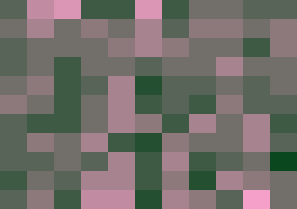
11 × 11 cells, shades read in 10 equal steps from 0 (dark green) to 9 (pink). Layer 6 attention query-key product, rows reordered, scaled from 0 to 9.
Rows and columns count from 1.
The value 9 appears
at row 11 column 10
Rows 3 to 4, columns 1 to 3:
3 4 4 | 3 4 2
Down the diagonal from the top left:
3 6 4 4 6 2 2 4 3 5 4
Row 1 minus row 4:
0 3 6 -2 -2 5 -2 0 -2 -1 -1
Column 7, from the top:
2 3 5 4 3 3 2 5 6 5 6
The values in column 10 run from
2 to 9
